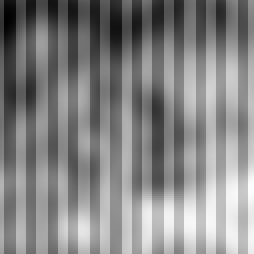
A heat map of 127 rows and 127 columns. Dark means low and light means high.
There is an overall slope up to the bottom right. Stripes running up and down repeat 12 times from left to right. The bottom right is the ninth with the highest average. Overall the values sit about 50% of the way up the scale.
